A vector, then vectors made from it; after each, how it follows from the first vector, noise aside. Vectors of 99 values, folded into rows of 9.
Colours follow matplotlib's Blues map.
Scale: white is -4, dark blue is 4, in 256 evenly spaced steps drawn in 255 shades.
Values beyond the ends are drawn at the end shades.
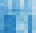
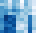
scaled up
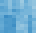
shrunk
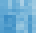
shrunk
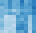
negated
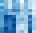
scaled up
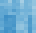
shrunk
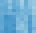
shrunk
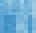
shrunk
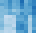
negated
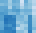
copied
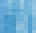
shrunk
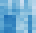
copied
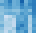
negated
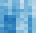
copied
